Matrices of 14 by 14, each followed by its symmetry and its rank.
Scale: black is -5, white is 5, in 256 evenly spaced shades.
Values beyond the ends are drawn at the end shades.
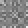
symmetric, rank three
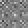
symmetric, rank three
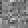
neither, rank three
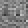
neither, rank three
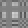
symmetric, rank one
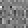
neither, rank three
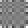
symmetric, rank one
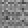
neither, rank three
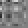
antisymmetric, rank two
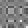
symmetric, rank two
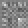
symmetric, rank three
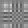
symmetric, rank one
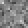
symmetric, rank three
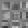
antisymmetric, rank two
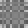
symmetric, rank one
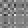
symmetric, rank two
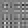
antisymmetric, rank two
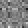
antisymmetric, rank two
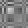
symmetric, rank one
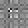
symmetric, rank two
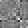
symmetric, rank three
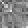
symmetric, rank three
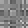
symmetric, rank two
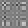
symmetric, rank two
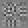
antisymmetric, rank two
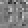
neither, rank three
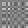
symmetric, rank one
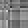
antisymmetric, rank two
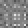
symmetric, rank two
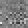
neither, rank three
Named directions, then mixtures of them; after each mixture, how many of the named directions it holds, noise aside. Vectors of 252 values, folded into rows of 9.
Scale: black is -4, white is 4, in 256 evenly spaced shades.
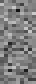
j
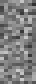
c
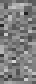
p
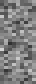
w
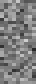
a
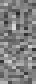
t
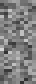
one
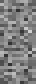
two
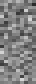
three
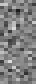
three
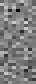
three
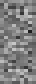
three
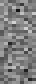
one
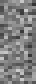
one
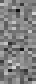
two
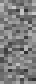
two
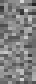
one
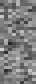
one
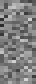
two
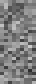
three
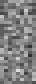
two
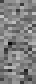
two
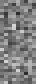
two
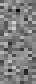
three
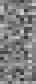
one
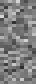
two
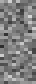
two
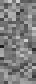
one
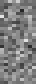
three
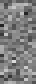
one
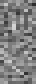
two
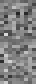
two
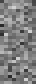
three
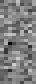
two
